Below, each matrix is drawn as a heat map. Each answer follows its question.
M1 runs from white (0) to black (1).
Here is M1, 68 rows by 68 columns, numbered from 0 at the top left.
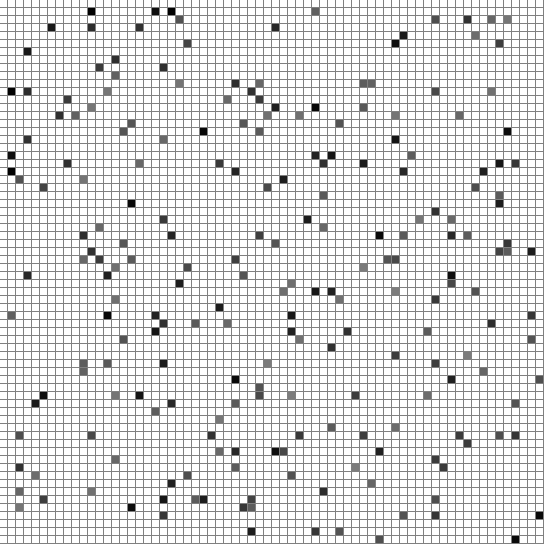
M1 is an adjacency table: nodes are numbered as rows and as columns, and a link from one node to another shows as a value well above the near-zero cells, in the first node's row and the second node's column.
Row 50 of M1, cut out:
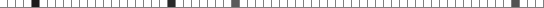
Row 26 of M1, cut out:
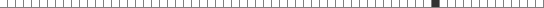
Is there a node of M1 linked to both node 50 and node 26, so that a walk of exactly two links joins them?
no
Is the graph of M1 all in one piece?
no
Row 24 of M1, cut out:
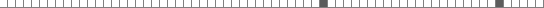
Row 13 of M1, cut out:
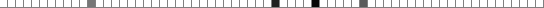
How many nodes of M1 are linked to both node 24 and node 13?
0
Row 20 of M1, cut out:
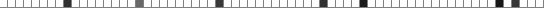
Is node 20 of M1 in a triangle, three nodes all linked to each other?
no
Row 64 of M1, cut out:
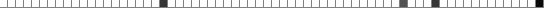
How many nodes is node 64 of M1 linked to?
4
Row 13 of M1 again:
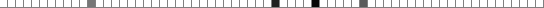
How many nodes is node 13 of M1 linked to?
4
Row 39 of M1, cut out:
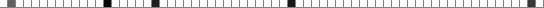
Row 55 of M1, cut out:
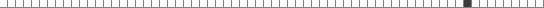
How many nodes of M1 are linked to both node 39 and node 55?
0
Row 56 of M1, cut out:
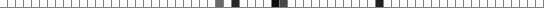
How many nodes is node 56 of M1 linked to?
5
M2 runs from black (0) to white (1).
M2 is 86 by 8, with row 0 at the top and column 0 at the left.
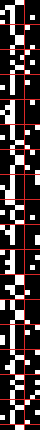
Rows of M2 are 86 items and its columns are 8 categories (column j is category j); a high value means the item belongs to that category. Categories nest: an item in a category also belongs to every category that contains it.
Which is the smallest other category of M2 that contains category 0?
2
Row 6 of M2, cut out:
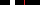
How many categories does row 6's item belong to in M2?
1
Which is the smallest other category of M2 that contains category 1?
2
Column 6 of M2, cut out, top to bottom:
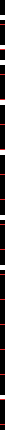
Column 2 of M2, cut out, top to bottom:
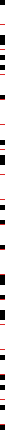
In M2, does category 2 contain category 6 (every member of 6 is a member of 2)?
yes
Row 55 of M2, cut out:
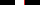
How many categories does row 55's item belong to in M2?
2
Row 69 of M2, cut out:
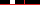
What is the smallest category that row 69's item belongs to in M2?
2
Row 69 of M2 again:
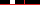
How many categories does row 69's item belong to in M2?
1
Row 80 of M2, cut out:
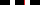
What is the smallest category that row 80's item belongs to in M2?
5
